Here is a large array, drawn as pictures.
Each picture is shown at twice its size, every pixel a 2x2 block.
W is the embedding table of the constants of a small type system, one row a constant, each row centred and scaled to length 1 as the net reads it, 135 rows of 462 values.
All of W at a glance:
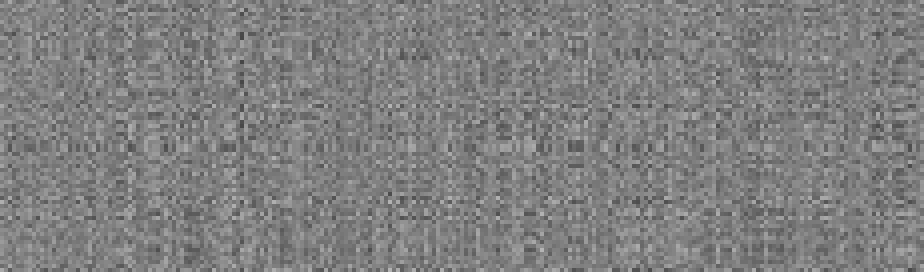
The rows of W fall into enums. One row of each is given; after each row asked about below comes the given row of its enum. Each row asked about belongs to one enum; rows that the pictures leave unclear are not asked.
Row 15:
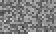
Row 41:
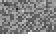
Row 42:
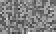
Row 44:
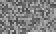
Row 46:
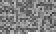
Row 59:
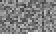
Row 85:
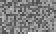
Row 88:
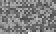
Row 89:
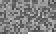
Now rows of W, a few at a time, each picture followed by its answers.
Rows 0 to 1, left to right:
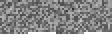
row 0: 85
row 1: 41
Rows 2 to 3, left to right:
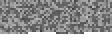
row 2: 88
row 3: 15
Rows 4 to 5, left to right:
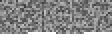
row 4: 59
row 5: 46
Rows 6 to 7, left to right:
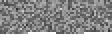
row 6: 41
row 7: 89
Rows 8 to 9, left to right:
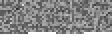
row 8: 15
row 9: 46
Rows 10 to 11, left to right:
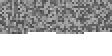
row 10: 42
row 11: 88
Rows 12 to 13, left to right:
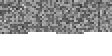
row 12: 15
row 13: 59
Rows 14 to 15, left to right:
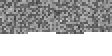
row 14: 85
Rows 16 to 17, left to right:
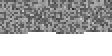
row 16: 89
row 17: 89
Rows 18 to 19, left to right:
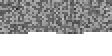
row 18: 15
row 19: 42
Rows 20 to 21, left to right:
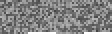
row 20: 85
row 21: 88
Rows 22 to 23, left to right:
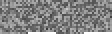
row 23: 85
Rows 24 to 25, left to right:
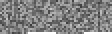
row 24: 42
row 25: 59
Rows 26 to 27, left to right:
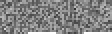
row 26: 85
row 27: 42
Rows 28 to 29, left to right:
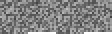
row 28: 85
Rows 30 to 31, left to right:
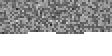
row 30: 89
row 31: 15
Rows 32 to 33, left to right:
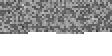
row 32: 15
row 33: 88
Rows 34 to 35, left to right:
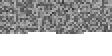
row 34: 46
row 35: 41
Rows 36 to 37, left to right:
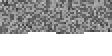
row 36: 41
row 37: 89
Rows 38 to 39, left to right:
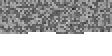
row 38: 88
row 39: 15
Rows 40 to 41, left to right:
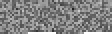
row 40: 89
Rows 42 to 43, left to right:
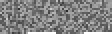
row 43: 41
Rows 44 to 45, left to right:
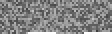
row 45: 88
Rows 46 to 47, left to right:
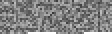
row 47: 59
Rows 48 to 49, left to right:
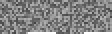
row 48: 44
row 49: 85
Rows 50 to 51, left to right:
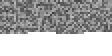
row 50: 46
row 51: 41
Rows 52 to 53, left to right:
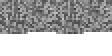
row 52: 42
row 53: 42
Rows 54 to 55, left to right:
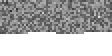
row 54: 41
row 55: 89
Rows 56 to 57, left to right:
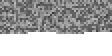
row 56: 46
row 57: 88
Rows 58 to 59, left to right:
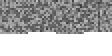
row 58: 88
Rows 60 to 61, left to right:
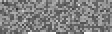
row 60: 41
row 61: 15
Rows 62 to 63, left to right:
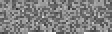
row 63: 89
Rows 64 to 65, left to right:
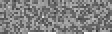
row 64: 89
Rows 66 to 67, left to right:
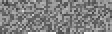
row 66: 41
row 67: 85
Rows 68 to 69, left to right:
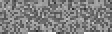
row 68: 89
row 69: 89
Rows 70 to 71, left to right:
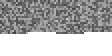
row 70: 44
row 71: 15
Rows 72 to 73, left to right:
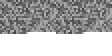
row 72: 44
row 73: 44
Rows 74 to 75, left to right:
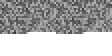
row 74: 44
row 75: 44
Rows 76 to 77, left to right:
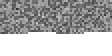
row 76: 89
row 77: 85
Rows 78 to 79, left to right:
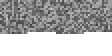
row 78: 42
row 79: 41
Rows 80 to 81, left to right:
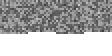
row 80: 88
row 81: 15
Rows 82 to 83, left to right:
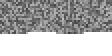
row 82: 44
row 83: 42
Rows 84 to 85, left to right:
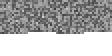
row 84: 89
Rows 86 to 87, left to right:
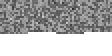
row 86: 89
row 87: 15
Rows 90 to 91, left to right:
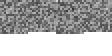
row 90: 85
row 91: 41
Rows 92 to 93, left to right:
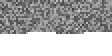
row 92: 44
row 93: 41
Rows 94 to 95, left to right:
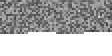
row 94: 85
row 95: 89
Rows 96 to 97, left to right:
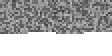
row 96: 89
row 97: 46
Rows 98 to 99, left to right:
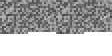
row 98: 85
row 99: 85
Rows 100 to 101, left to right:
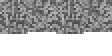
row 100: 42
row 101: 42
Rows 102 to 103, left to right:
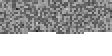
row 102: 89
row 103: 85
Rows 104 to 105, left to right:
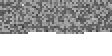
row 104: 15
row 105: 88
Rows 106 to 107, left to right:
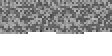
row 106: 88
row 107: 88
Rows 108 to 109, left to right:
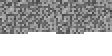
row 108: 85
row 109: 85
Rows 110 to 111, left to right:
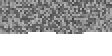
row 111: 44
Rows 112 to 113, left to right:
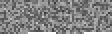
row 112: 89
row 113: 46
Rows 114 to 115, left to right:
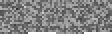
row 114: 15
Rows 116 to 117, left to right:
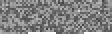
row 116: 88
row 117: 41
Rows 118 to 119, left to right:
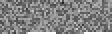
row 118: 44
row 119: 41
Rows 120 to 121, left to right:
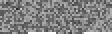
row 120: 15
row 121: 44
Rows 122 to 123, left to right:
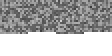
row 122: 88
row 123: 15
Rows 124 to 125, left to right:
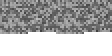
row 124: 88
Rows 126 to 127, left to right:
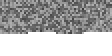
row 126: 88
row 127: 44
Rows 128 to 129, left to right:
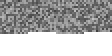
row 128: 85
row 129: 88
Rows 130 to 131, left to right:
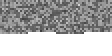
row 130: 88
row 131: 15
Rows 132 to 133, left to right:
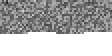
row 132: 41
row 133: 85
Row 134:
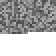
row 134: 42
